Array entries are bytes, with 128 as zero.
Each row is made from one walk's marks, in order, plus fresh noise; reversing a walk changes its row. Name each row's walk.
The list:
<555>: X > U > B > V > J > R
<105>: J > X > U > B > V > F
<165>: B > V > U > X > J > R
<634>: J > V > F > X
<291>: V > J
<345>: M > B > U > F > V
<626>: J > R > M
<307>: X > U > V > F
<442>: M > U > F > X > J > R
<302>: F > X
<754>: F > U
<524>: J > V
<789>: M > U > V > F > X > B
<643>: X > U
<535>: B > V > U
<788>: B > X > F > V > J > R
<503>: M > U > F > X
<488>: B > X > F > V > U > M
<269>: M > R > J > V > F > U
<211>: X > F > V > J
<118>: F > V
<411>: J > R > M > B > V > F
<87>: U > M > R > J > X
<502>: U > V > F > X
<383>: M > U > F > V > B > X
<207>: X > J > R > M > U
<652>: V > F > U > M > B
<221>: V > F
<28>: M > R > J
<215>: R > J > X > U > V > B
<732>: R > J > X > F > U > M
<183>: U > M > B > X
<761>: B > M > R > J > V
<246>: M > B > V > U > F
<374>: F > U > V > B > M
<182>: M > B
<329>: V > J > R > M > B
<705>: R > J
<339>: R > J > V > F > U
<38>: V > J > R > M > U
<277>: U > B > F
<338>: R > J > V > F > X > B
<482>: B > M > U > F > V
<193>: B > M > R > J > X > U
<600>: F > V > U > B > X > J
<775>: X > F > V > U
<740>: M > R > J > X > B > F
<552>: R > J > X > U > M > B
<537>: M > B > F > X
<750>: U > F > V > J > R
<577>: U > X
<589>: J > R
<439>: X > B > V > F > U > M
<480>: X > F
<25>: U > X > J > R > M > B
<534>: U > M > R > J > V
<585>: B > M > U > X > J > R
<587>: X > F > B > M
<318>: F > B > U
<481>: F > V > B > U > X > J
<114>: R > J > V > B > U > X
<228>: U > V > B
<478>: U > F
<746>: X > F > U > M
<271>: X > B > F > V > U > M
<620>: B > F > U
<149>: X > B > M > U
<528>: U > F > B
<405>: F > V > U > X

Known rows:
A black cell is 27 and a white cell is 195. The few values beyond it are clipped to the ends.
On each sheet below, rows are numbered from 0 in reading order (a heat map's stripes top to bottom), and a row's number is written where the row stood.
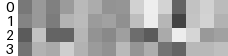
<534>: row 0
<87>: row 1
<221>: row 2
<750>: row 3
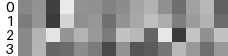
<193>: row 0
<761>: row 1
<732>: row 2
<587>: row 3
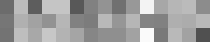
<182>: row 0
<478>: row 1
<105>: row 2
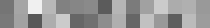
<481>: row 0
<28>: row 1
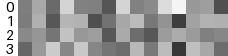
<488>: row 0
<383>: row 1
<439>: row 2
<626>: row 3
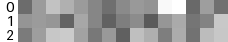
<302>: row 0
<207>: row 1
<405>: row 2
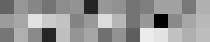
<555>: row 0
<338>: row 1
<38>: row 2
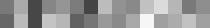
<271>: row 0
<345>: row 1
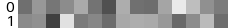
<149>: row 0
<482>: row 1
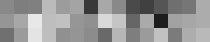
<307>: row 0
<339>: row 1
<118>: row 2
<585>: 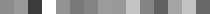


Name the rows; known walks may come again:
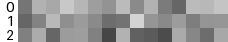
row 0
<750>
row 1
<754>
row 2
<480>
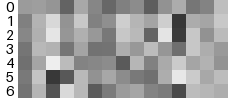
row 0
<207>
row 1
<705>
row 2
<732>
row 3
<528>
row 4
<481>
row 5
<652>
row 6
<442>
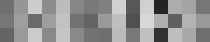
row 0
<411>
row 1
<269>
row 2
<626>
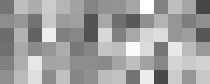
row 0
<105>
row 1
<439>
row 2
<788>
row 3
<277>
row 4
<228>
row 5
<552>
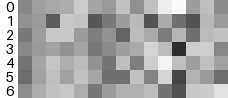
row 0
<25>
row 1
<740>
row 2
<405>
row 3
<183>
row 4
<577>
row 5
<589>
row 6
<502>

